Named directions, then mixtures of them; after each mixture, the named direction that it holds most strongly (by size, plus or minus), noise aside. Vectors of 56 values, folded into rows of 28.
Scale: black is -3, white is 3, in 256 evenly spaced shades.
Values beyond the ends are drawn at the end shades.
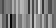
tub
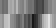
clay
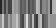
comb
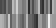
comb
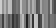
comb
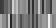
tub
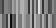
tub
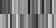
comb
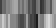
clay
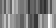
clay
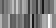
clay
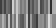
comb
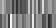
tub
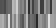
comb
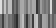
comb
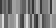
comb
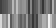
clay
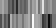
clay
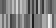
tub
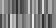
tub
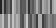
comb
